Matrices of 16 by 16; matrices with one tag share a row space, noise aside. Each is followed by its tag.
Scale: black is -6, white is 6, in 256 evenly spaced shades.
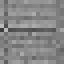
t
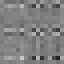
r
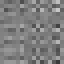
r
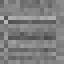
t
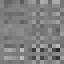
r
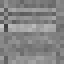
t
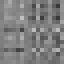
r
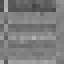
t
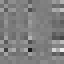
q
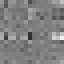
q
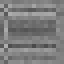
t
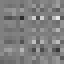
r
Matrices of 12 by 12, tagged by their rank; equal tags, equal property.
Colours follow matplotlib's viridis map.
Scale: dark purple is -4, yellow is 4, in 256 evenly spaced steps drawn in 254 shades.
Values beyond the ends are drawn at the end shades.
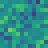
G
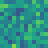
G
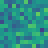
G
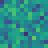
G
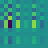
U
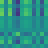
U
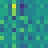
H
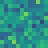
G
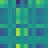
U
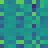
H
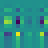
U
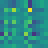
H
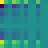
U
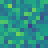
G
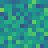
G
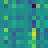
H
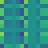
U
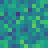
G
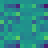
H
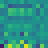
H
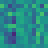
H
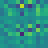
H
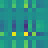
U
